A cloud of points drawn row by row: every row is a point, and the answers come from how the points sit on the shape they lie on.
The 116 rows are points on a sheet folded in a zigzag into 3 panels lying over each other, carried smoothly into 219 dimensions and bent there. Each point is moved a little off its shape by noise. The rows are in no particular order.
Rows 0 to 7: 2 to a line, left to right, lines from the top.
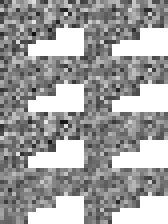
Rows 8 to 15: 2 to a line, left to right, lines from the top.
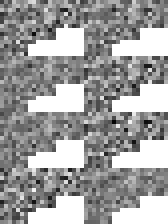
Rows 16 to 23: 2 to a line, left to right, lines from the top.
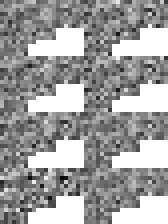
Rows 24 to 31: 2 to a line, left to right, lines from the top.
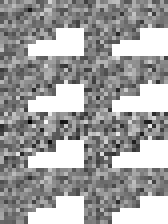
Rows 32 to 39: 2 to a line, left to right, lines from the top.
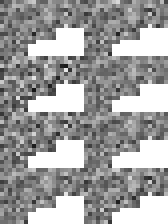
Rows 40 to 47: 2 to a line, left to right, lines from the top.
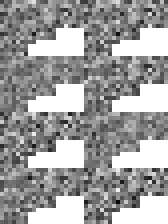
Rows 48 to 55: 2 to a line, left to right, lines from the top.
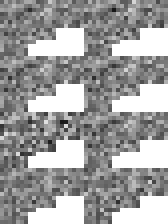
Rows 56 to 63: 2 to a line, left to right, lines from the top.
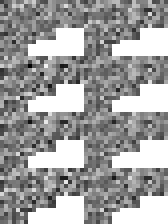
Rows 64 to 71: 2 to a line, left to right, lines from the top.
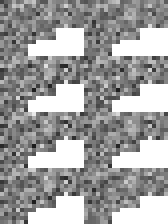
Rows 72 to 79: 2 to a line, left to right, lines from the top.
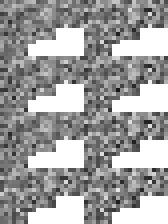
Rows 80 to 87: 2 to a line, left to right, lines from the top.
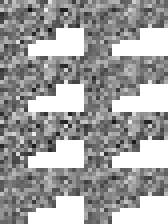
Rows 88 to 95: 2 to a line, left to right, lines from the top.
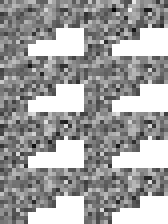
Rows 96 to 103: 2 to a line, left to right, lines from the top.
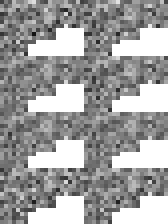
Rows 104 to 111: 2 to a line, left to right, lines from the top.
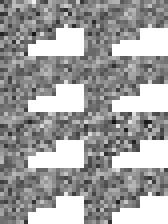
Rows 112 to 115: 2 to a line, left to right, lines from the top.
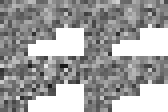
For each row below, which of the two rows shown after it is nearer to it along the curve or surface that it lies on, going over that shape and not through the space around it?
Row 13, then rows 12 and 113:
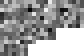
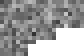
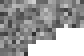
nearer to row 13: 12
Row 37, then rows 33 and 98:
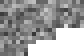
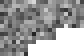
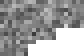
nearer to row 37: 33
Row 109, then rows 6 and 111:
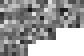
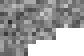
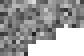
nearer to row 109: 6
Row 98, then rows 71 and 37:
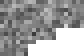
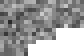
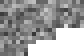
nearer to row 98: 71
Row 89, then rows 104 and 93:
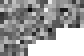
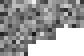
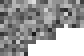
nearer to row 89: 93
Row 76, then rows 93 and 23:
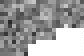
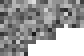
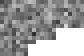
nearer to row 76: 93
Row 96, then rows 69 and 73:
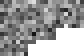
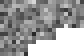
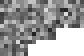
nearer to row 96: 69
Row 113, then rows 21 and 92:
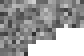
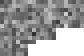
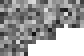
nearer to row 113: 92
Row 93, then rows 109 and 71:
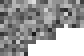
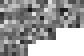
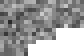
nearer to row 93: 71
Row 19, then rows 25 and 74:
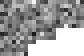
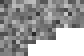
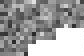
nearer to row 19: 74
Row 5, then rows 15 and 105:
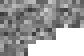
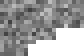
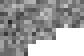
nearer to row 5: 105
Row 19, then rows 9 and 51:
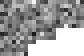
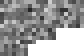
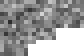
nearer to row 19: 51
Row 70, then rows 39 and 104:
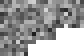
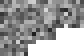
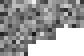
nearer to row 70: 39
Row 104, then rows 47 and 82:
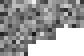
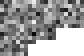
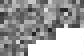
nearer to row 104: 82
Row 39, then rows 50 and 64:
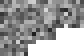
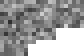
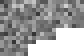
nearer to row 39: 50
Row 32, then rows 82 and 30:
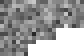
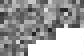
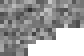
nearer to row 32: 30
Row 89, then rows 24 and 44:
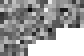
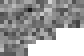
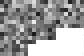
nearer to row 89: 24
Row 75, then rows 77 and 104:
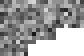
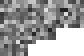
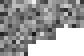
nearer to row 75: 104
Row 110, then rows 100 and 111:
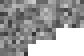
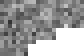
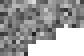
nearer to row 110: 111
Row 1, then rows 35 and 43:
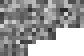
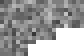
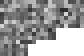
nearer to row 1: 43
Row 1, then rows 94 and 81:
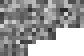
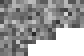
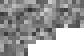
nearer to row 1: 94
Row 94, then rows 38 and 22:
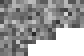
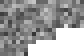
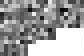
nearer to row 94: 22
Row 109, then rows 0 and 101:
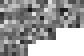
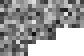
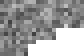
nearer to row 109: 0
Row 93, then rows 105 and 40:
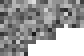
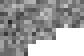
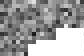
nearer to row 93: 40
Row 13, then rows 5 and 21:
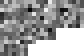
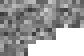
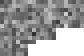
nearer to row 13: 21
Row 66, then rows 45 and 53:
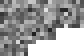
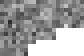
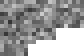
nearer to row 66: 53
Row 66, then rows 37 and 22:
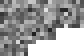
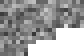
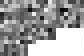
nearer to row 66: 37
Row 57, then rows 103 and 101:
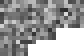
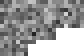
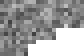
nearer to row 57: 103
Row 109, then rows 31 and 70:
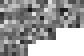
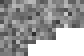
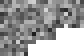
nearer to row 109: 31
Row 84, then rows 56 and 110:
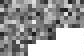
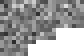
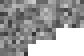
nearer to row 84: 56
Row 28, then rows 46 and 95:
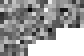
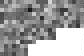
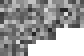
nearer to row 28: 95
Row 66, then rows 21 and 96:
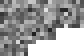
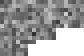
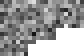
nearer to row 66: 96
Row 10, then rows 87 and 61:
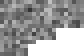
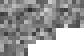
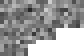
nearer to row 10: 61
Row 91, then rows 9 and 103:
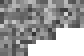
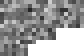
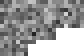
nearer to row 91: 9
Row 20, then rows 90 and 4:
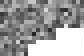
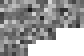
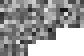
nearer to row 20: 4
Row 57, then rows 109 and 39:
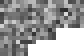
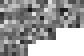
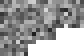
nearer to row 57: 109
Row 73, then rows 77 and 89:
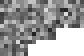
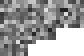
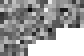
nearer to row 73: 77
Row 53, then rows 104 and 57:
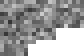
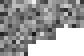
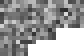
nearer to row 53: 104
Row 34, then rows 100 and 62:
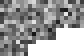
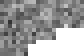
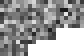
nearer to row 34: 62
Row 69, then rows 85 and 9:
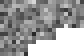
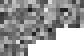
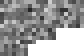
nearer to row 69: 85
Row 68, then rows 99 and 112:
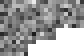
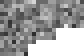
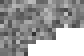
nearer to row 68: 99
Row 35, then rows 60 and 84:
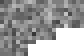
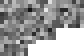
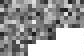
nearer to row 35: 84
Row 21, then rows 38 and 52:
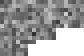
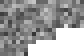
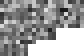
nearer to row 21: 52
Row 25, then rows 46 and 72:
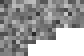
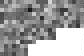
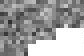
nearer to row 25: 46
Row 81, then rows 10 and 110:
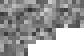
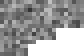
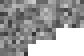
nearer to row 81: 110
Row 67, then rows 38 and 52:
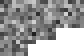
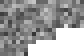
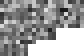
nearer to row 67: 52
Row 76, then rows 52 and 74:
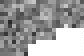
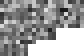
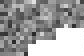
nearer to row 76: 74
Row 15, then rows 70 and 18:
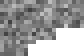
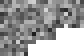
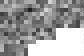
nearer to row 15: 18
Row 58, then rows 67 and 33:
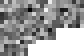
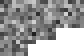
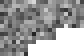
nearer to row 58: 33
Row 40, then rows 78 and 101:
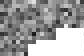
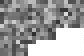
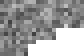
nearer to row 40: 101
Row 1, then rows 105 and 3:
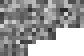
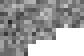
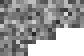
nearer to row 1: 3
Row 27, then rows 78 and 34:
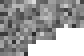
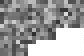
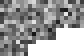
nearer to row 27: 34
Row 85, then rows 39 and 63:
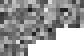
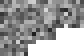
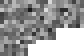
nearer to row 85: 39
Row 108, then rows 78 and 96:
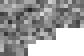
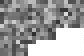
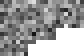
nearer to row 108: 96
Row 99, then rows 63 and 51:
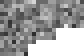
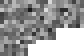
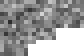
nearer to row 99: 51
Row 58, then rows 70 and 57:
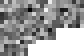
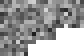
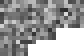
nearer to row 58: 70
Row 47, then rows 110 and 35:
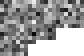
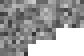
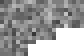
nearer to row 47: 35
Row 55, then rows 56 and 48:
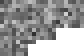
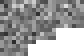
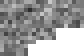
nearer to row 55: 56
